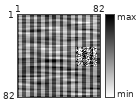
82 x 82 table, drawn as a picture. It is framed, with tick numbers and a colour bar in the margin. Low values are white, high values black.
Overall the values sit about 50% of the way up the scale. Values change most from cell to cell in the middle right. No overall slope runs across the table. Upright stripes repeat 11 times across the table. The ninth with the lowest average is the top right. In the middle right lies a patch that is rougher than the rest.
